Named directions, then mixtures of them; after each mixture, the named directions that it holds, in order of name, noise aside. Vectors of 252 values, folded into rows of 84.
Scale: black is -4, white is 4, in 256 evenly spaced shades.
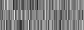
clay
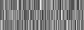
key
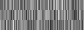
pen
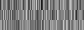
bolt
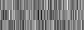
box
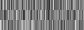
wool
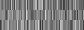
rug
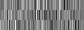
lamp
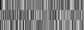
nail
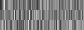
clay, key, nail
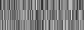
bolt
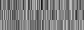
bolt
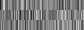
key, nail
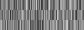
bolt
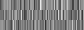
box, key, pen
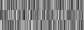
key, wool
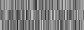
rug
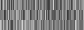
wool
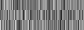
clay, lamp, wool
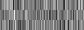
box, clay, lamp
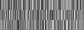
bolt, box, key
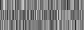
lamp, nail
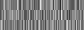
key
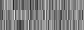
clay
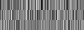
bolt, lamp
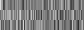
nail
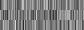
box, lamp, nail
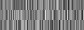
clay, pen, rug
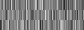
rug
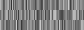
nail, pen, rug
